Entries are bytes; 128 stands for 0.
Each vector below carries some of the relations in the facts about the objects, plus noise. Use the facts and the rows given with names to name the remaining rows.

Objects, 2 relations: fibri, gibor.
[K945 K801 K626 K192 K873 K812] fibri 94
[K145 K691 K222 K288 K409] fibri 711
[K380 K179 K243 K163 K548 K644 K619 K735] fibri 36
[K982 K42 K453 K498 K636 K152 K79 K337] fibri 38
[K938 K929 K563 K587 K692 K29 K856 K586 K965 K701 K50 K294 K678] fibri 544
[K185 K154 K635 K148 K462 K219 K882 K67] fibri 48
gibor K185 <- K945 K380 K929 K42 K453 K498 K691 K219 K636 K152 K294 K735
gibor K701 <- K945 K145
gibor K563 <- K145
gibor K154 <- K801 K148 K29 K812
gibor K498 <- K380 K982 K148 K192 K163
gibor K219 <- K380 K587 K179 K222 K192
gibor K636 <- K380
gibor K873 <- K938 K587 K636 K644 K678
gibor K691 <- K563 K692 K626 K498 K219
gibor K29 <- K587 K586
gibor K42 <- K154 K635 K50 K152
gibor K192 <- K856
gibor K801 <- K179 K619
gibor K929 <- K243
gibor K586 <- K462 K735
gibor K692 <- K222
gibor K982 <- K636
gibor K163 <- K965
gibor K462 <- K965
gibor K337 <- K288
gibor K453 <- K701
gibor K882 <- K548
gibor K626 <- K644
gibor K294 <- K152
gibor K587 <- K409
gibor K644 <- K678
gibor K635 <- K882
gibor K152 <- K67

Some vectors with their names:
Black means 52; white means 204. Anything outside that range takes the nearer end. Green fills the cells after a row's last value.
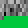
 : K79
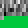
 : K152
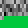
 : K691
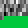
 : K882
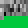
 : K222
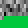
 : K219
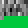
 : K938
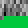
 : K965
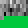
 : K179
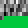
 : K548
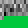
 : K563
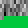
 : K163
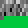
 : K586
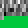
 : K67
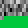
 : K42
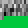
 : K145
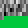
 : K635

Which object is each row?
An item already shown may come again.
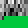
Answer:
K288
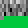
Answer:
K801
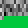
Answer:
K691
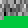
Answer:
K982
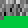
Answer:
K586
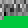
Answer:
K563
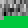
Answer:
K380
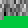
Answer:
K163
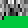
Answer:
K337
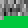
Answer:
K636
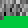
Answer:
K462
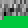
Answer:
K945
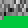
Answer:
K929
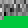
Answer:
K563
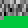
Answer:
K42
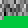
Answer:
K498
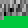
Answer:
K50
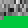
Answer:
K243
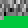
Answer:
K294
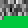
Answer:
K873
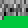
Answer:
K701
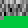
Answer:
K154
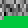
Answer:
K691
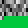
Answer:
K185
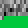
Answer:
K453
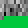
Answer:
K79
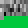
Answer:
K222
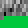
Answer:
K735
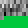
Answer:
K148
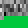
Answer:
K692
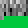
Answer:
K619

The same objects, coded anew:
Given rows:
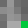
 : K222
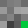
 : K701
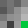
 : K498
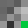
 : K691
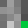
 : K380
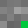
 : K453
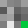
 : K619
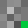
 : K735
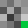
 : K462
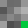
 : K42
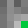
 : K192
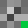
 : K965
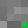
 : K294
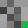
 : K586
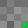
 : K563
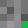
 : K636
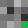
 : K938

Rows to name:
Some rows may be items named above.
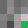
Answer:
K163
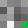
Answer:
K619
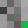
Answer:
K29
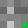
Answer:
K148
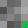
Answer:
K42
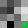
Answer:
K185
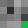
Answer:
K644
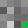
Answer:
K812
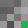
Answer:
K219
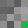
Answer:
K219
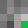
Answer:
K163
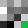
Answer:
K337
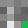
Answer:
K179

